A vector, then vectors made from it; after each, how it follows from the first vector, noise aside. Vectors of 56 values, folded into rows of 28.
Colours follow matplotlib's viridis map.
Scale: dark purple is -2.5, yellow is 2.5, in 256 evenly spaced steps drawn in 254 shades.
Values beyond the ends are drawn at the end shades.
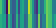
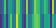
wrapped around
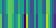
wrapped around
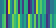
sign-scrambled
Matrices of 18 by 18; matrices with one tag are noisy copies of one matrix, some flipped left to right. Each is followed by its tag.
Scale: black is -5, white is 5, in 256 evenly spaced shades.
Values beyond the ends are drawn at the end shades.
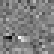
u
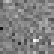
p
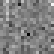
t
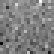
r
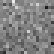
r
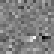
u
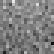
r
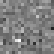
p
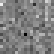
t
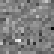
p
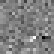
u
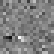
u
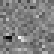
u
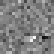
u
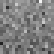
r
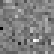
p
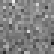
r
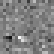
u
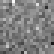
r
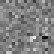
u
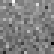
r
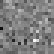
p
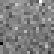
r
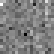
t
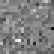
p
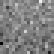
r
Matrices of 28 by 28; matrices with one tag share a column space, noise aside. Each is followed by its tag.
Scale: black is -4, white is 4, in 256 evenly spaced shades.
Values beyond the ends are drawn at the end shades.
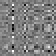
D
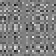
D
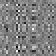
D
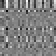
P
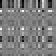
P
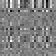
P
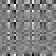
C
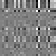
P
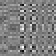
D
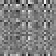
C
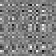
D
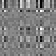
P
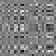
D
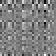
C
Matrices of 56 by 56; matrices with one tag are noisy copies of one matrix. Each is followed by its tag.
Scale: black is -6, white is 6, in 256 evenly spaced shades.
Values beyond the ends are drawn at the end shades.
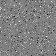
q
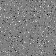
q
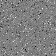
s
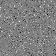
q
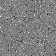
q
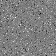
s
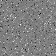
s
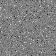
q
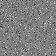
s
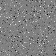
q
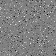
q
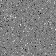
s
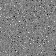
q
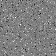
s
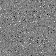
q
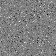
q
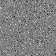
q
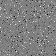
q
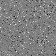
q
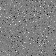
q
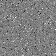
s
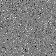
s
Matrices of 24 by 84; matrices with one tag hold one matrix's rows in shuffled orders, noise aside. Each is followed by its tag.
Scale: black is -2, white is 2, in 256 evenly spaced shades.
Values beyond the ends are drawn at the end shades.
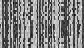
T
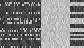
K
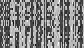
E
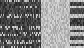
K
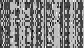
E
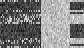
K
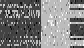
K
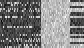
K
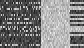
K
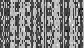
E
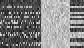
K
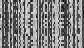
T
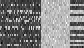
K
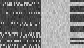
K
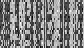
E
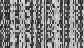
E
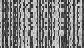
T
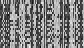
E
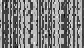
T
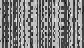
T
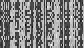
E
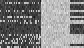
K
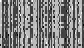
T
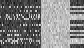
K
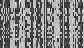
E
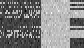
K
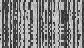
T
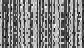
T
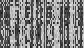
E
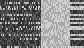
K
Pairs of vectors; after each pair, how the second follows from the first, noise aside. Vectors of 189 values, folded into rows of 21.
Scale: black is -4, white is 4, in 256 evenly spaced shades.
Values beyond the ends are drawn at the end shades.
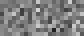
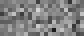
sign-scrambled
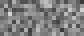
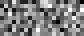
scaled up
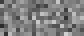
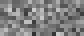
shuffled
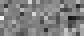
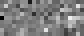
negated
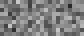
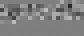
partly zeroed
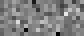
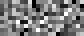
scaled up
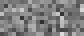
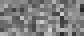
negated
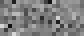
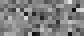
reversed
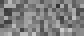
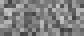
negated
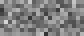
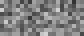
sign-scrambled
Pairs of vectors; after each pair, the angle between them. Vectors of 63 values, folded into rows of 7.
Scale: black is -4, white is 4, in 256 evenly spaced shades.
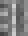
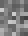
orthogonal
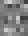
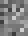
orthogonal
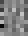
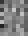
nearly parallel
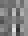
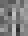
nearly parallel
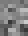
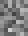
partly aligned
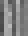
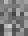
partly aligned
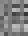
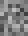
partly aligned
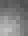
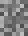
orthogonal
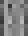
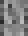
nearly parallel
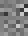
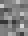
orthogonal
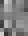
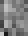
nearly parallel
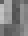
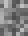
partly aligned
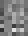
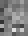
nearly parallel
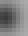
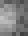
nearly opposite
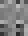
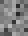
orthogonal
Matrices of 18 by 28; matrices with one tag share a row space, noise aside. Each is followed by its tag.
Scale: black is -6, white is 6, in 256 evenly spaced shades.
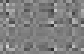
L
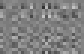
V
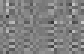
L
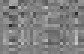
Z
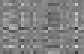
Z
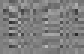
Z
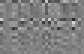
V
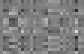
Z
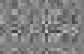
V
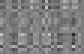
V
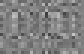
V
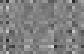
L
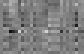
Z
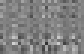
V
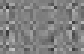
L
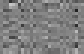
Z
